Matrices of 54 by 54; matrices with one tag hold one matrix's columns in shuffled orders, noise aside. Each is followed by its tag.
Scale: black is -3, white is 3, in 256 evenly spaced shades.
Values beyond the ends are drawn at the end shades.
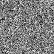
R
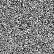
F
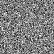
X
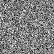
X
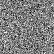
X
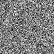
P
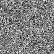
R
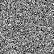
P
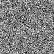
R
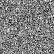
R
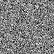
P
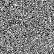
F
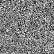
F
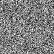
R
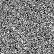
X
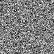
P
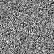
X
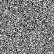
F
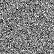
P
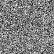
F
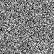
P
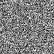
P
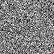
P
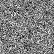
X
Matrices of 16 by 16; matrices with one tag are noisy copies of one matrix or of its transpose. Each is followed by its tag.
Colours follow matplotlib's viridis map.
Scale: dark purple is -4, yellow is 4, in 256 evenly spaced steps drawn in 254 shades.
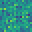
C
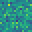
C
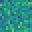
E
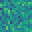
E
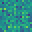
C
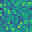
E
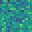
E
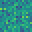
C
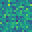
C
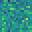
E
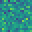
E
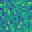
E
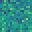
E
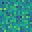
C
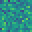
E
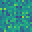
C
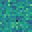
C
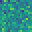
E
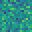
E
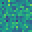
C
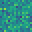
C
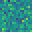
E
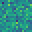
C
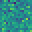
E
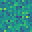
C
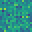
C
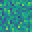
E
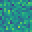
E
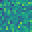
E
